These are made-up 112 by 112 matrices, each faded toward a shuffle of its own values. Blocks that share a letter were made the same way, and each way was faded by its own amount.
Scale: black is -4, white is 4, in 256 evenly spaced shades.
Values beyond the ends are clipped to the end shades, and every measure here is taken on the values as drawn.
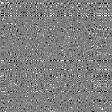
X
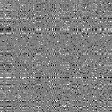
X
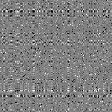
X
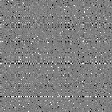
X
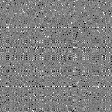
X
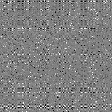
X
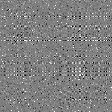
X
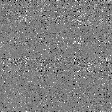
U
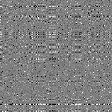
X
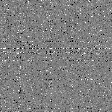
U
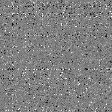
U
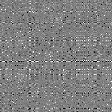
X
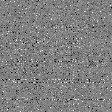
U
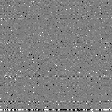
X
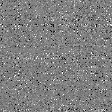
U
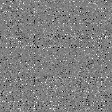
U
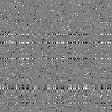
X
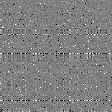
X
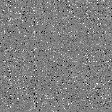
U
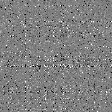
U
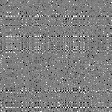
X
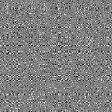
X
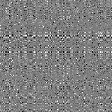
X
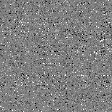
U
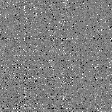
U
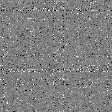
U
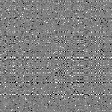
X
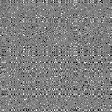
X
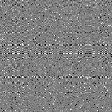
X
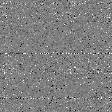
U
